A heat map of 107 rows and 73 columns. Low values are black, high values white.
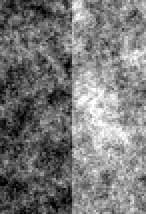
Average level on the scale: 50%. Histogram: bell-shaped. Grain: blotchy. Seam: vertical, 50% of the way across, the right part higher.
